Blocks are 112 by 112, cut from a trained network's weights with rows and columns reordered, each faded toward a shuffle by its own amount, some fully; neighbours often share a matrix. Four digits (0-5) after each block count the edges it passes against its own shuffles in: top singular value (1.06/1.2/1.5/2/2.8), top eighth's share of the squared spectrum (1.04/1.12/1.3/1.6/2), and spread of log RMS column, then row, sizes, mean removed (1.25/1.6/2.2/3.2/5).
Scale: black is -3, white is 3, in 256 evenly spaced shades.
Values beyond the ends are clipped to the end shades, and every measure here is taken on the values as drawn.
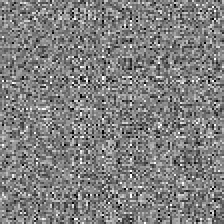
4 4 3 3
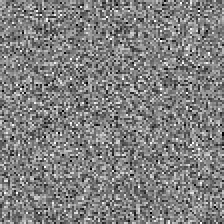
4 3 2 1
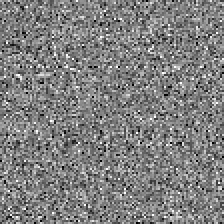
3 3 1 1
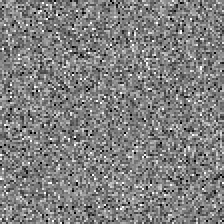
0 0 0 0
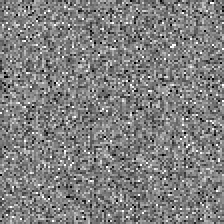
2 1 0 1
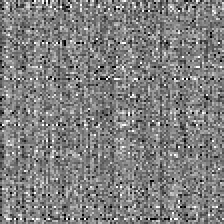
4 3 0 3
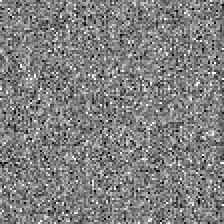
1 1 0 0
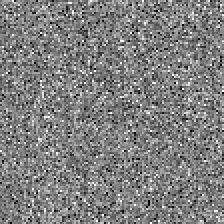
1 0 0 0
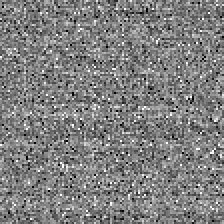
2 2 1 0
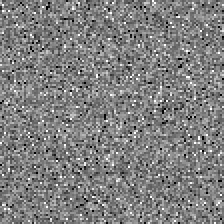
0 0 0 0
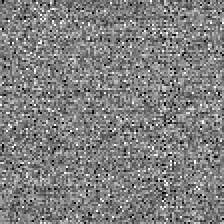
2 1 1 0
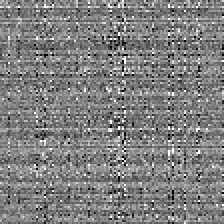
4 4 4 2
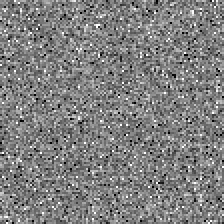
0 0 0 0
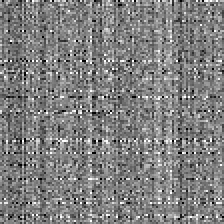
4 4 1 4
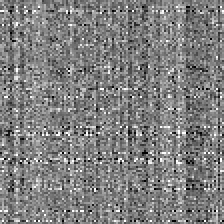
4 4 1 4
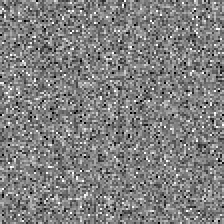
0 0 0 0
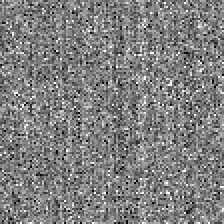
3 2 0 1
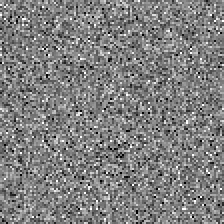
1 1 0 0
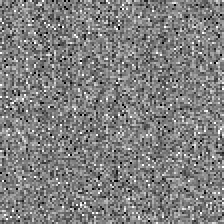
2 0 0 0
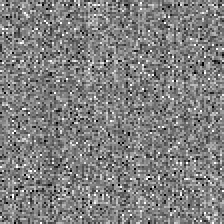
2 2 0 2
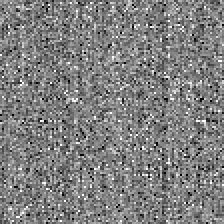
3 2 0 2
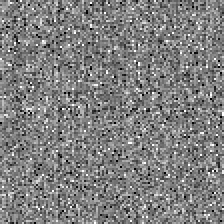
2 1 0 1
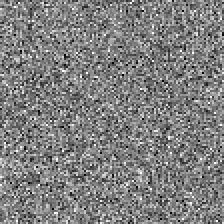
2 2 0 0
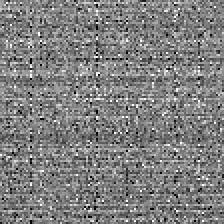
4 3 3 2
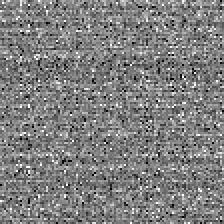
3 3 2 0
